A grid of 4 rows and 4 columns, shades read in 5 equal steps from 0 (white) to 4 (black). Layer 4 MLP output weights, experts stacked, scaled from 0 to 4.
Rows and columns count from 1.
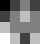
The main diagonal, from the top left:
4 2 2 1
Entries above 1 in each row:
4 3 3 1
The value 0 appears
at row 4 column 1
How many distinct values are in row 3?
2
